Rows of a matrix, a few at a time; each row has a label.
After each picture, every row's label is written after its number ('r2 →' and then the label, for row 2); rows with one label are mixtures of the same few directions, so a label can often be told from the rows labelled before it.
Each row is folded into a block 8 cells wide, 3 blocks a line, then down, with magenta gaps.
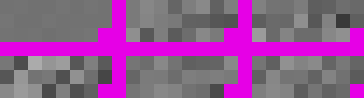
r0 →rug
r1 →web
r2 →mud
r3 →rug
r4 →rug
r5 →rug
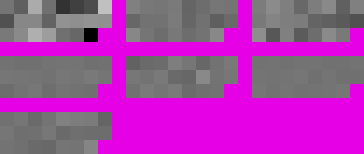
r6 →rug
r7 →mud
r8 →web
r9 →mud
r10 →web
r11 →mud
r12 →rug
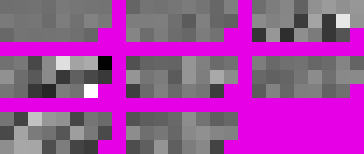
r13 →mud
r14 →web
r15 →mud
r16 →rug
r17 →mud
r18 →web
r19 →rug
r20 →mud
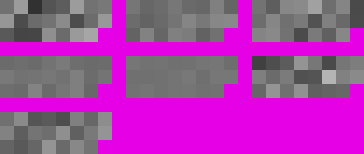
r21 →rug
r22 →web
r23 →rug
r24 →mud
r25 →web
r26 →web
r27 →rug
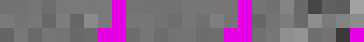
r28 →mud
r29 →mud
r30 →rug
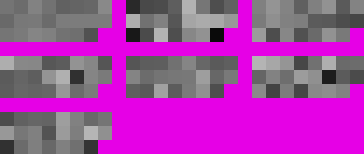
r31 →rug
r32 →mud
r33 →web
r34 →web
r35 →mud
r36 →web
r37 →mud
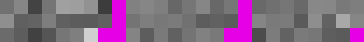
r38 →rug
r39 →web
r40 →mud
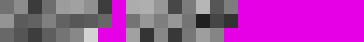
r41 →rug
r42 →web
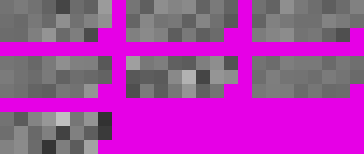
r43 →rug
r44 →rug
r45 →rug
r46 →rug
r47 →web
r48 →rug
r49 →rug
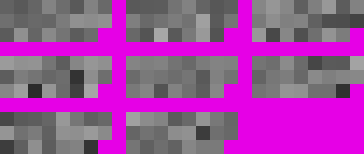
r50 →web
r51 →mud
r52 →web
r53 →mud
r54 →mud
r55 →rug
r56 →mud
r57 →web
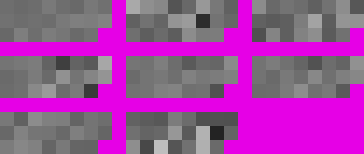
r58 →web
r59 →web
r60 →web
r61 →rug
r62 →rug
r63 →rug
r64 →rug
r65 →mud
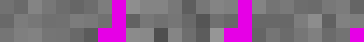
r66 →rug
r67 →mud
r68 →web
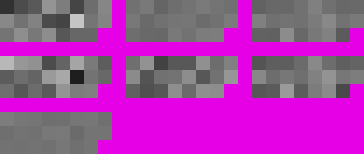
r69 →web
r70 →rug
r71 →mud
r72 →web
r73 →rug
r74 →mud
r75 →web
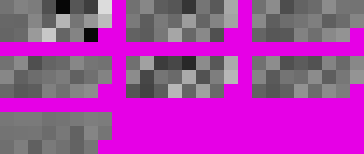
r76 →rug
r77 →rug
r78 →rug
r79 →rug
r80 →rug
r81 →rug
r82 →mud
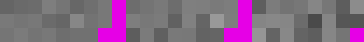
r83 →web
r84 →mud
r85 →web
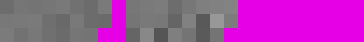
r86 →web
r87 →mud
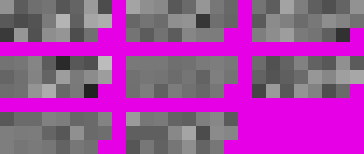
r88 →web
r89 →web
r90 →rug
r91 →rug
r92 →mud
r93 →web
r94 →web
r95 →web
